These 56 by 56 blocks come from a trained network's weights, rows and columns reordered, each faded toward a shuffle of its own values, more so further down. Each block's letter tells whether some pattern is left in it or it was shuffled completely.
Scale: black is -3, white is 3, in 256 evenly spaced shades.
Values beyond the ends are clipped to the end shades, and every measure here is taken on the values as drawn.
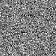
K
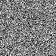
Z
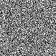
K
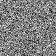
K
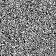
Z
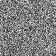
K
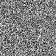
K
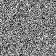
K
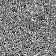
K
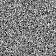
Z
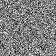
K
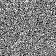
Z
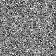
Z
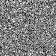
K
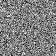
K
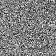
Z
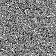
Z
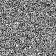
Z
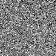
K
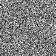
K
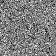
Z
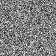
Z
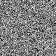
Z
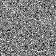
K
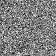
Z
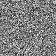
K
